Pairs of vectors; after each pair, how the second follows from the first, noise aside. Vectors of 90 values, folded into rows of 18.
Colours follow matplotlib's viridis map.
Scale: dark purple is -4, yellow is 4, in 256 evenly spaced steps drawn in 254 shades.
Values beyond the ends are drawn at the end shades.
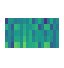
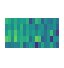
wrapped around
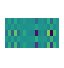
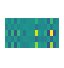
negated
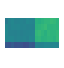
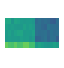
negated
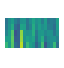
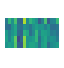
wrapped around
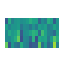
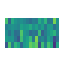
negated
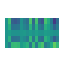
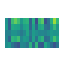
negated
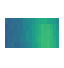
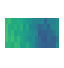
negated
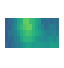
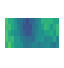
negated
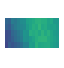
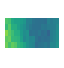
negated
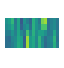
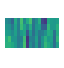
negated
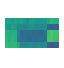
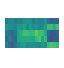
negated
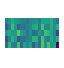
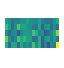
negated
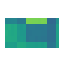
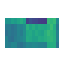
negated
